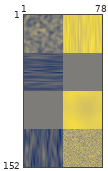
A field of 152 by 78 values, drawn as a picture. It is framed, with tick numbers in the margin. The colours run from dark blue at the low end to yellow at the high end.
It is made of 4 by 2 panels. Panel 1,1: middling, blotchy. Panel 1,2: very high, streaked downward, faint in contrast. Panel 2,1: low, streaked across. Panel 2,2: middling, flat. Panel 3,1: middling, flat. Panel 3,2: very high, smooth, faint in contrast. Panel 4,1: low, streaked downward. Panel 4,2: high, fine-grained.
